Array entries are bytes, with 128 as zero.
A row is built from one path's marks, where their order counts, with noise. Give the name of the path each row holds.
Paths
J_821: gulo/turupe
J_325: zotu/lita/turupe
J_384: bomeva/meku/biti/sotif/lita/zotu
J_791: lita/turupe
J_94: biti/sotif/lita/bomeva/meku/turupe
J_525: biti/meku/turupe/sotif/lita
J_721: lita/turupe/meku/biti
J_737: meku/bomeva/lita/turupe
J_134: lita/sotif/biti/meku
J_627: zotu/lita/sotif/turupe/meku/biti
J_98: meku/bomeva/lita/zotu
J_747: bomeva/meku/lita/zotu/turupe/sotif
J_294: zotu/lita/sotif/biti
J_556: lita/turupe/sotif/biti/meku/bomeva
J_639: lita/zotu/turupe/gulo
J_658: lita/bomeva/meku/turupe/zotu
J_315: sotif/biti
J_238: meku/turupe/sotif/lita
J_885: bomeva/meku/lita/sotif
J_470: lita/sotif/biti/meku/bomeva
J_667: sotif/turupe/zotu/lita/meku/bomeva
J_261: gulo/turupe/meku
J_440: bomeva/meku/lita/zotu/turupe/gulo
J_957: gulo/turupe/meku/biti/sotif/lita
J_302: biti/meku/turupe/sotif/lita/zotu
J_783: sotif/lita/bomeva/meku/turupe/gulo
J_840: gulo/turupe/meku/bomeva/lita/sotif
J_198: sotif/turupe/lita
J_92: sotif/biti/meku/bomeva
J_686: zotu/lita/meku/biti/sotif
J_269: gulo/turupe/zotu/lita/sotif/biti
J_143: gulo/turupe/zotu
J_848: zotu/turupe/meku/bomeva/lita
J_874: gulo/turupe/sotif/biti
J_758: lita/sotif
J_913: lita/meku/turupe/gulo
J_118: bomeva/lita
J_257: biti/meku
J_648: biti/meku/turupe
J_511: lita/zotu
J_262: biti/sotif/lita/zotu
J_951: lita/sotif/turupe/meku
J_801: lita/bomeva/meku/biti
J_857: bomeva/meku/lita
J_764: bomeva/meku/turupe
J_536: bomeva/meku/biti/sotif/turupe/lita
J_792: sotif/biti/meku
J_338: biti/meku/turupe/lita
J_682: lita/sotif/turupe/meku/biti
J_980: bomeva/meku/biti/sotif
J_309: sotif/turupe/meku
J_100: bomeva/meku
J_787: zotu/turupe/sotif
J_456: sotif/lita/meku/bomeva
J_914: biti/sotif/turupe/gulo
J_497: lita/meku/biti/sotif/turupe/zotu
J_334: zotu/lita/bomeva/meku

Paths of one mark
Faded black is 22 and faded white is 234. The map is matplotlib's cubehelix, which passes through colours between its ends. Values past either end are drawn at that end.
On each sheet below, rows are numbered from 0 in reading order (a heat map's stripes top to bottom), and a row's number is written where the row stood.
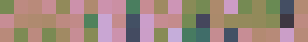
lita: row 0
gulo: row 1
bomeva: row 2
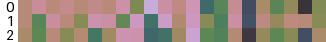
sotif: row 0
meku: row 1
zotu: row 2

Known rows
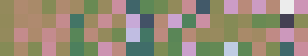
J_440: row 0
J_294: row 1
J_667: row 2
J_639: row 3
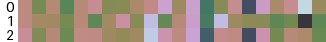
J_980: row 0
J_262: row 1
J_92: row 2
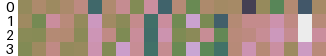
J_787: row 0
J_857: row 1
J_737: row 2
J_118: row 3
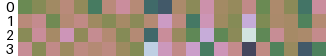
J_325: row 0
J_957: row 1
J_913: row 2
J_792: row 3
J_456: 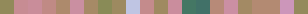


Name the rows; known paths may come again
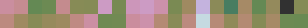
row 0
J_914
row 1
J_525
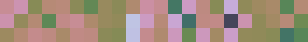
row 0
J_957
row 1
J_92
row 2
J_134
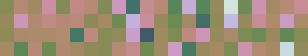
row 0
J_913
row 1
J_783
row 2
J_627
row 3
J_384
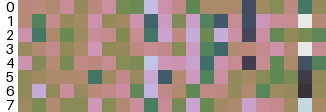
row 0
J_309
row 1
J_100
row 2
J_257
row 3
J_885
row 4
J_792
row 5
J_294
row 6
J_198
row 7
J_801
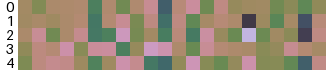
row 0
J_686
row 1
J_787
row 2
J_269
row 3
J_238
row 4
J_511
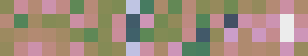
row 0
J_667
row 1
J_764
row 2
J_440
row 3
J_456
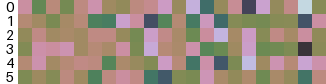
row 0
J_980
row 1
J_143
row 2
J_556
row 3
J_758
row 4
J_840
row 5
J_325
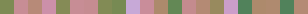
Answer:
J_951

